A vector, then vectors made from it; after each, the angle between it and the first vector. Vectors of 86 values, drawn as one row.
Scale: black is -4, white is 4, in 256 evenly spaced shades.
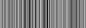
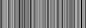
orthogonal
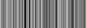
partly aligned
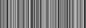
partly opposed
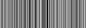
nearly parallel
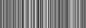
nearly opposite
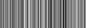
partly opposed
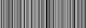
orthogonal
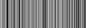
orthogonal
